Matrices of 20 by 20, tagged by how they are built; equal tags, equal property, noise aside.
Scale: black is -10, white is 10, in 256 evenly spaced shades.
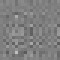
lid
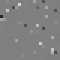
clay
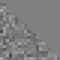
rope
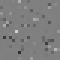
clay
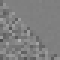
rope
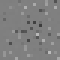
clay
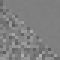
rope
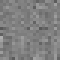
lid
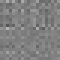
lid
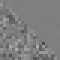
rope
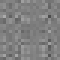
lid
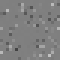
clay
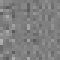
lid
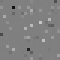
clay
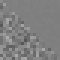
rope
